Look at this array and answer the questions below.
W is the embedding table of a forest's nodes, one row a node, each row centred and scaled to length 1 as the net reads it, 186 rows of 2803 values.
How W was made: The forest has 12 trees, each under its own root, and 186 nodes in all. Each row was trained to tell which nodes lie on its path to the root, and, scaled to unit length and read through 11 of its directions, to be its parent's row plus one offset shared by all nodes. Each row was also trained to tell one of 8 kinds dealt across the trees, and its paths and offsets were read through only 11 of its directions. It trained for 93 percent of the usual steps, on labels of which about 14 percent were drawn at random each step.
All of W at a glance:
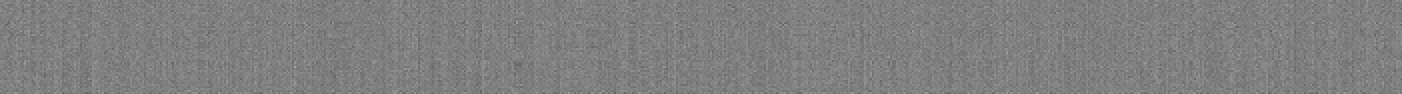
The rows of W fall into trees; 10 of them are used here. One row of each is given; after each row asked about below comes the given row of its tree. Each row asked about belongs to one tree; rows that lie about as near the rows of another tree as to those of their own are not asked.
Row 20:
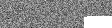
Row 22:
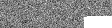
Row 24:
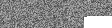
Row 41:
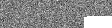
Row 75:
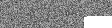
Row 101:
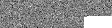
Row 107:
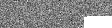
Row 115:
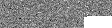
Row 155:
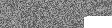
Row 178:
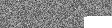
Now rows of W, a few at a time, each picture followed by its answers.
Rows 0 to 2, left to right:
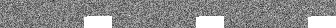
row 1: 41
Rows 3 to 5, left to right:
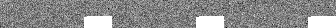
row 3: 107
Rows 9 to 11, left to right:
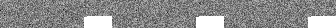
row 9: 107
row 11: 22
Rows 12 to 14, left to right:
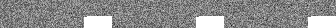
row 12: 24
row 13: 115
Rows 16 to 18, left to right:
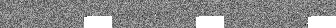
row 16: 115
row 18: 155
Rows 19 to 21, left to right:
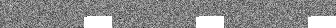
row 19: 20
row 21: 107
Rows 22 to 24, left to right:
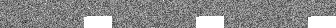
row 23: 107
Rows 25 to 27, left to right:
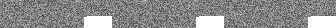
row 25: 115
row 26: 24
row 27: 115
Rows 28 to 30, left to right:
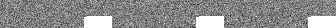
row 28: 115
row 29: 101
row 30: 107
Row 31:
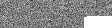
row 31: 155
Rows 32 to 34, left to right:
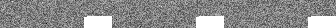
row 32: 41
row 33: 107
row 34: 115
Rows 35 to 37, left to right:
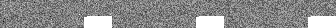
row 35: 101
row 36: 75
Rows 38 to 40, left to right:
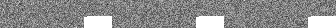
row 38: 178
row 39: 101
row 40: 155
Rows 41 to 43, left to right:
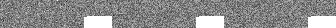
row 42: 22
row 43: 115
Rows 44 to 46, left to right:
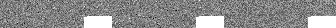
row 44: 22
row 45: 107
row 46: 22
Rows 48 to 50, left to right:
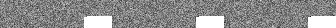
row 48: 107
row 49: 41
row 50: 101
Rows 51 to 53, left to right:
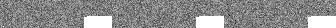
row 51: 41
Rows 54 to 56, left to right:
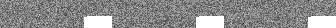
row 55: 155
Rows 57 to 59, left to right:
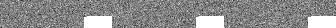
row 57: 101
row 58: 155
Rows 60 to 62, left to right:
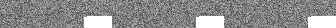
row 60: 22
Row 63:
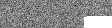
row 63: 22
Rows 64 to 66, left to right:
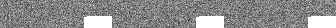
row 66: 22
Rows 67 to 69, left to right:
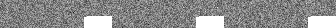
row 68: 22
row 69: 75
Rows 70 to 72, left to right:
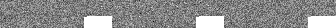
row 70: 101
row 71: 101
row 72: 22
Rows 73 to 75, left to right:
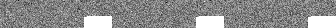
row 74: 22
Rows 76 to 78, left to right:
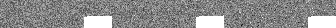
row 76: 107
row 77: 20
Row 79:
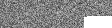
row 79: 115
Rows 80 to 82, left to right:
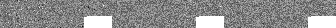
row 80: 101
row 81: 115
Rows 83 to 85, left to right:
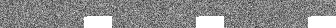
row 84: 115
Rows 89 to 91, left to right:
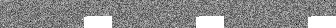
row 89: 107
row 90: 178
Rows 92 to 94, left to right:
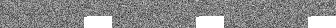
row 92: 101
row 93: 178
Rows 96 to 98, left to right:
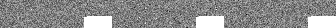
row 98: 107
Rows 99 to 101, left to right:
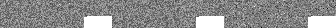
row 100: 24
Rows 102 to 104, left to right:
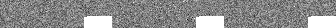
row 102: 20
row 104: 75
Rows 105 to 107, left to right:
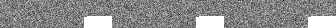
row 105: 41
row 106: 41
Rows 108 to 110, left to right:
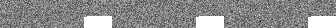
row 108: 22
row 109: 115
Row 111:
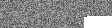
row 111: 41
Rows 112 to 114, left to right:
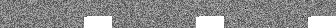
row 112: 24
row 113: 22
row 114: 155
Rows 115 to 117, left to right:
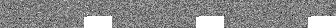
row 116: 101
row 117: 101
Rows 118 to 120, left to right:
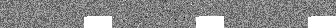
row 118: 75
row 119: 22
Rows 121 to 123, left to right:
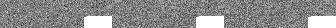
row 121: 155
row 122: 155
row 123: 22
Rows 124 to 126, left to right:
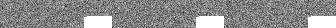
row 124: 107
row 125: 22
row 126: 107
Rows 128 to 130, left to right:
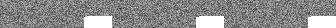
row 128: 20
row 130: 22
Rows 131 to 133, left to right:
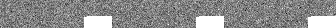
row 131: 115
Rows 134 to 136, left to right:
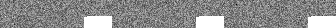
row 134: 22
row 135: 115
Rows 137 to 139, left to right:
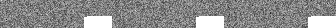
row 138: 24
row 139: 101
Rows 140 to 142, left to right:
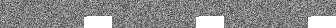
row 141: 41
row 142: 41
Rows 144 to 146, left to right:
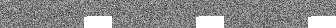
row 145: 178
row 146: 24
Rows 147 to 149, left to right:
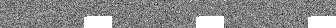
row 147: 155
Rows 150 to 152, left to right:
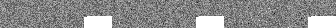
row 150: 155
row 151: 115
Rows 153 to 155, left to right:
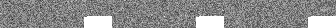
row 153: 24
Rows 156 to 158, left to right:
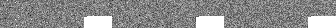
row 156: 101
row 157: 41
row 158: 178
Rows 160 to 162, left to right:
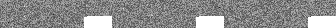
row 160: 107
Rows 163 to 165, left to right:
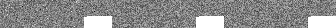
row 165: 155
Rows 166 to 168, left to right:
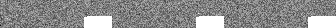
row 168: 24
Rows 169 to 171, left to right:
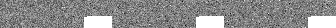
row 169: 115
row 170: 155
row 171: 107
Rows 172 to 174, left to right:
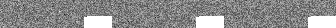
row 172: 101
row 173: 107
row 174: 20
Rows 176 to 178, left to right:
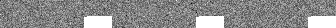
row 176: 41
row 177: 115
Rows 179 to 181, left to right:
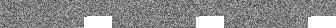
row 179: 115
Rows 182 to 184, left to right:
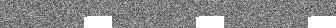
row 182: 107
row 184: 41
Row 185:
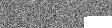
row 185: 24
